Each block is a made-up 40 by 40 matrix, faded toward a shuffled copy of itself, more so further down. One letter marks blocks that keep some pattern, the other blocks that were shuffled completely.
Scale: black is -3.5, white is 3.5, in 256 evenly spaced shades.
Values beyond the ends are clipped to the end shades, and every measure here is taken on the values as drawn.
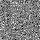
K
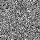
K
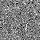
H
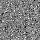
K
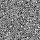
H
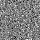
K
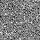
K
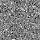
K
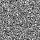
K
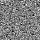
H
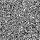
H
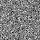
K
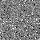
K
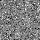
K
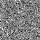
H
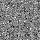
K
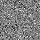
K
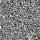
H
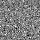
K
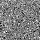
H
